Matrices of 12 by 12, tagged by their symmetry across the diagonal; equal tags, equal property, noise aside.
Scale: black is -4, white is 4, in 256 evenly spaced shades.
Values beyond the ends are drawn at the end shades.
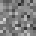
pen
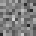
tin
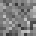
pen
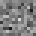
tin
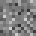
pen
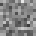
tin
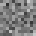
tin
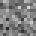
pen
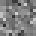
pen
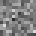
tin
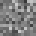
tin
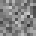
tin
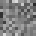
pen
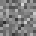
pen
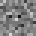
tin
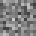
pen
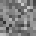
pen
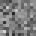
tin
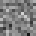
tin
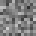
pen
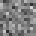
pen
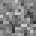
tin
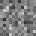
tin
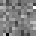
pen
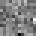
pen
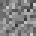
tin
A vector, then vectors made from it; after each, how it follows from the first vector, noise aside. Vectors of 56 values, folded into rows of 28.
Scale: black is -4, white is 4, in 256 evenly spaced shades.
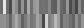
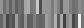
reversed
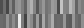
wrapped around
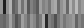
negated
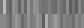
shrunk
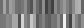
wrapped around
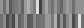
reversed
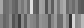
wrapped around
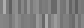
shrunk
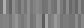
shrunk
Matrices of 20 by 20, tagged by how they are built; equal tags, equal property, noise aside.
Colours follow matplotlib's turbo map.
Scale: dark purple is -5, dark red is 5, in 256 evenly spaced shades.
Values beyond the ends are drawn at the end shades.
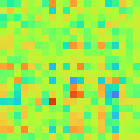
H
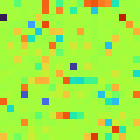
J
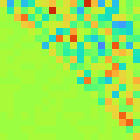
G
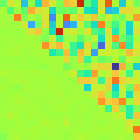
G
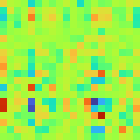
H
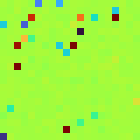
J
